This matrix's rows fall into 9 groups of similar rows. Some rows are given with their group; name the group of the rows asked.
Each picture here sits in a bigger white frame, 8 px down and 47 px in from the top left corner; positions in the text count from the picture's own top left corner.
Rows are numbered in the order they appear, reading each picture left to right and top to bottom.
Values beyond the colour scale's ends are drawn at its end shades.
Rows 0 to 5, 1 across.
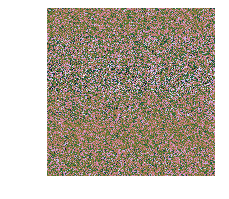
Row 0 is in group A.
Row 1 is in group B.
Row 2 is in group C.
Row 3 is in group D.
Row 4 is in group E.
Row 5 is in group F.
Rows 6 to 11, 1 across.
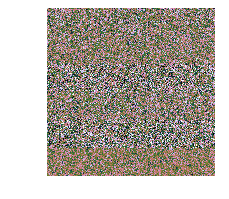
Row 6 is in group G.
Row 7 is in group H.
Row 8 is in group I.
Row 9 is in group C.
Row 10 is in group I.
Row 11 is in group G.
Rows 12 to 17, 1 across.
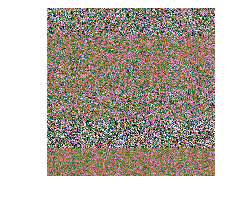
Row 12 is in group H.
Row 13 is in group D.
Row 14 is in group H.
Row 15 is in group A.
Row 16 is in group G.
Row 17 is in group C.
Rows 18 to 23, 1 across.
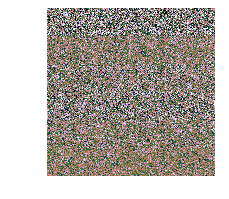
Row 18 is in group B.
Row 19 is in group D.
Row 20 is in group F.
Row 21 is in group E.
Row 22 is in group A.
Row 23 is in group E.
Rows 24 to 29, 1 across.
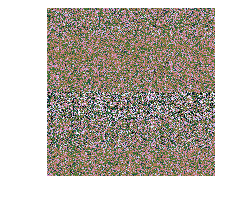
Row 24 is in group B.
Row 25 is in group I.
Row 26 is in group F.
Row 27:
A
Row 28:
C
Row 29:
D
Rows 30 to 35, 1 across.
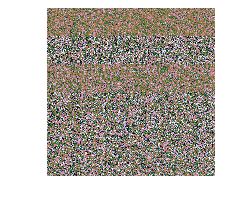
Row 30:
D
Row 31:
G
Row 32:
B
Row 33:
C
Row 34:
A
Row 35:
D
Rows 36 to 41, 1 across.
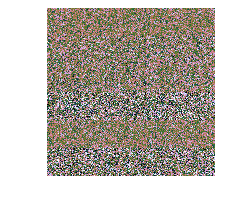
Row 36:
G
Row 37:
A
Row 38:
C
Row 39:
I
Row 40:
I
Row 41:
D
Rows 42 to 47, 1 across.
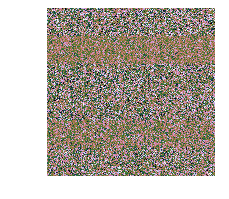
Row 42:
F
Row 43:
C
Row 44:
G
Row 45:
H
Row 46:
G
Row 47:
B
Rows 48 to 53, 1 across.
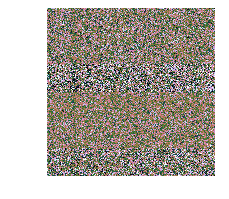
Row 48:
G
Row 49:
G
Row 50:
D
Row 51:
A
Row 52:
B
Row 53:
F
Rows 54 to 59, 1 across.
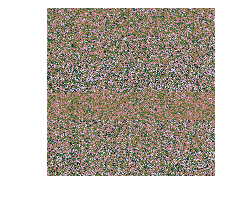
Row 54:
E
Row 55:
A
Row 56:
I
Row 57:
F
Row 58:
D
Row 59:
C
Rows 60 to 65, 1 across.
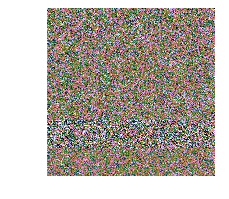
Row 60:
G
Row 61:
E
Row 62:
G
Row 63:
F
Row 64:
E
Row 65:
E
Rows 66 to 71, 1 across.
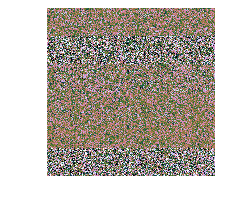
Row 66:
B
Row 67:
G
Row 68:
H
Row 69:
D
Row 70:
H
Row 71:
D
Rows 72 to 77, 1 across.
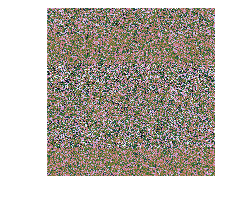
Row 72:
E
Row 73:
G
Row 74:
E
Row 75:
I
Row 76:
D
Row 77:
B
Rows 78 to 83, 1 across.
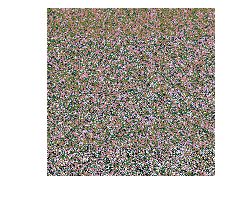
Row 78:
C
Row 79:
F
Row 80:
A
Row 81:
F
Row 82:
E
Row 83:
H
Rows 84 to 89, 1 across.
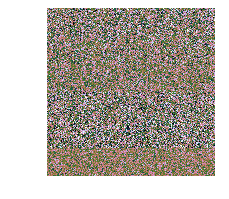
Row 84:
D
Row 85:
C
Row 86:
G
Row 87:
D
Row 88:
H
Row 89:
F
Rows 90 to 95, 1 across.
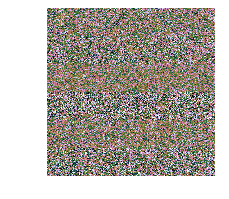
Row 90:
E
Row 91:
F
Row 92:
E
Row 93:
B
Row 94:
C
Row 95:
D
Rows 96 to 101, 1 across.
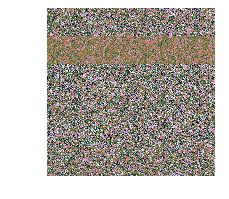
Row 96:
I
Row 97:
C
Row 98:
I
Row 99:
I
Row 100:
B
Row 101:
E
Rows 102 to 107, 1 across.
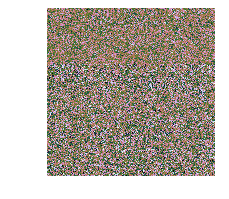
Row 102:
G
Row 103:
I
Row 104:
I
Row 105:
B
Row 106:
G
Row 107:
A
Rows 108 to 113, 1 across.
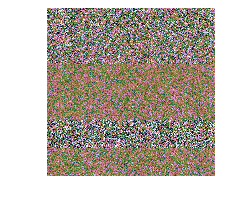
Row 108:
E
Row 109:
C
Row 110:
E
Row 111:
I
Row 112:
C
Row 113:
I
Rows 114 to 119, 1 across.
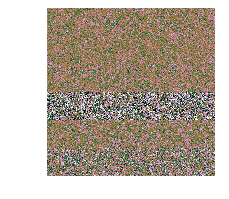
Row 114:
E
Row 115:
D
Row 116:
H
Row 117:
B
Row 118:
A
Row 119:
I
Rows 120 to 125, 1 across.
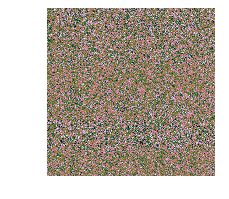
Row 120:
I
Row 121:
A
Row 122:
D
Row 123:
I
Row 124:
H
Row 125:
D
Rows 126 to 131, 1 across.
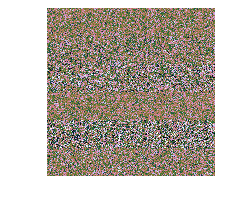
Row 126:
C
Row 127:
G
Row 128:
A
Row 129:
F
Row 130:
C
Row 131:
B
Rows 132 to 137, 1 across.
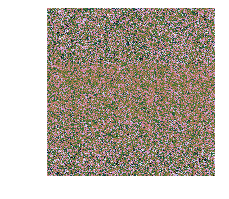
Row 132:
E
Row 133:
H
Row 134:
F
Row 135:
D
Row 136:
D
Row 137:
E
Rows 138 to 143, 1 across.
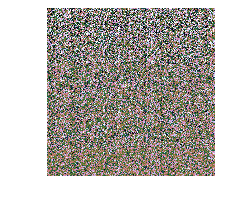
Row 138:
C
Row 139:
C
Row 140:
G
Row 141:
C
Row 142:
G
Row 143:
C
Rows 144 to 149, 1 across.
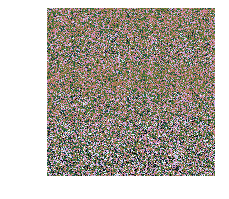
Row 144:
H
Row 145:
C
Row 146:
D
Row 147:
H
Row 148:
B
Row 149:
G
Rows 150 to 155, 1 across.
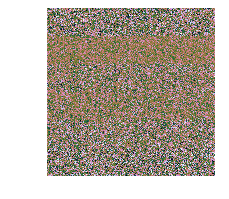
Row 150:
H
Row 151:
D
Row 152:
D
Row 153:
G
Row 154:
B
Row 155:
I
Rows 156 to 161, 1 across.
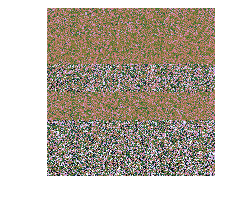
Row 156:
D
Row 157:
G
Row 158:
C
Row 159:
D
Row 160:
F
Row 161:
C
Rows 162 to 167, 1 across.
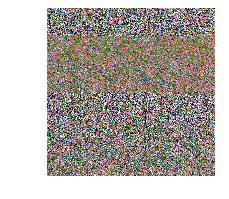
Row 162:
G
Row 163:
E
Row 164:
D
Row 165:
C
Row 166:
G
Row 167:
I
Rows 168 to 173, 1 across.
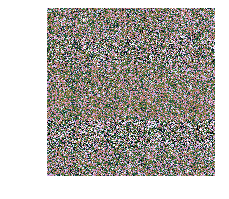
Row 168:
H
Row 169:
I
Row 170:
F
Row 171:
D
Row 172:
A
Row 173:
D
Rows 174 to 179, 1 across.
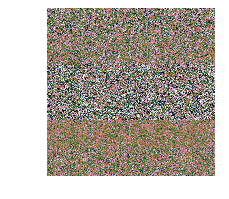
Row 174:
G
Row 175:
C
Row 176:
E
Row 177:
A
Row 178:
D
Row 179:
H
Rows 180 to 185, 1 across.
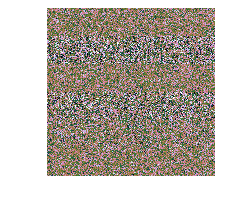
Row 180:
F
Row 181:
G
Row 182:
H
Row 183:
I
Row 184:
H
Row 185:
A
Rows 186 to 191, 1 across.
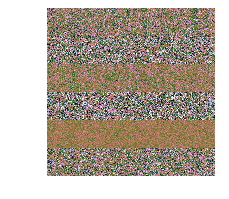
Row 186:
C
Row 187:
B
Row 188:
D
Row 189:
I
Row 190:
E
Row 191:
A
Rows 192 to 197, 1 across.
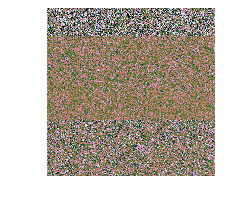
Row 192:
H
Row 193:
E
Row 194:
A
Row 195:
G
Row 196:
D
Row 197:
E
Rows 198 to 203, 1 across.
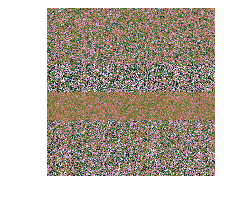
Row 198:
E
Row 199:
G
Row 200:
G
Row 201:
I
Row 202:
C
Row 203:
C
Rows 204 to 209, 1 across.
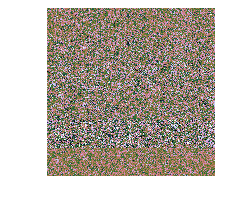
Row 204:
H
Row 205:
H
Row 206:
B
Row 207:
E
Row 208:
D
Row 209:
F
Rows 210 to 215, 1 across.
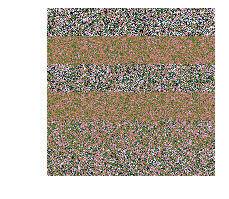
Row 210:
H
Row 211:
A
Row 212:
G
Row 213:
I
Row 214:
F
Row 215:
A
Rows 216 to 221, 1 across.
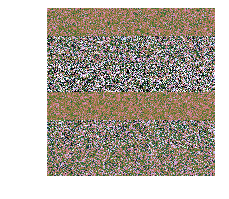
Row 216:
B
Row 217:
A
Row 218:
H
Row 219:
F
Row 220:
E
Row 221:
C
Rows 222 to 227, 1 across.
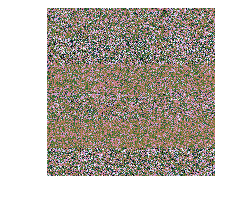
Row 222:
B
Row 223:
H
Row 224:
I
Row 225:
F
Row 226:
B
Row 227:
A
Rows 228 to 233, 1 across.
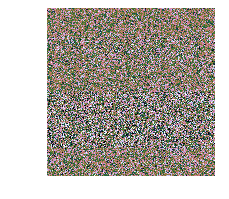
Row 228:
G
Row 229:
I
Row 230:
A
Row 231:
B
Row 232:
G
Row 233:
F
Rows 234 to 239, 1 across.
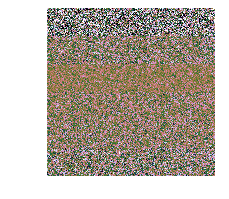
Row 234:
E
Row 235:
A
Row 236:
A
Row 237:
F
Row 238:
B
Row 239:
F
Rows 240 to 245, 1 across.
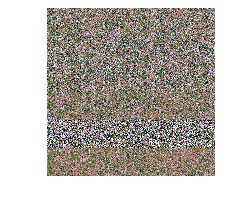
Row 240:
C
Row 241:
E
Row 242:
C
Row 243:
G
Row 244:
B
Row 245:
H
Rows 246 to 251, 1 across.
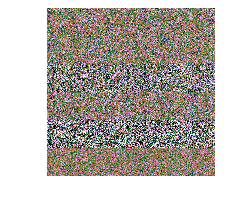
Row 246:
A
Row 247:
B
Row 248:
H
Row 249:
C
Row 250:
H
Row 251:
H
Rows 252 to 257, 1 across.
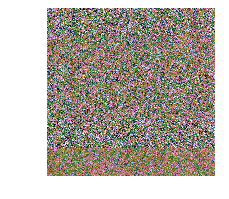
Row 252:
D
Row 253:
H
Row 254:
E
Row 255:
G
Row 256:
E
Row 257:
I
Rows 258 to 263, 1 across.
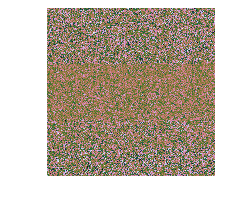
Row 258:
B
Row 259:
H
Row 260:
H
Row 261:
A
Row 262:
F
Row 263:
F
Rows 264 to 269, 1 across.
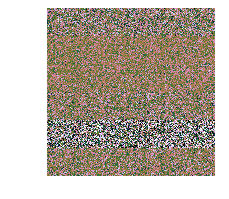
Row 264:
I
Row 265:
C
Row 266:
F
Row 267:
A
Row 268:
A
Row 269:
C
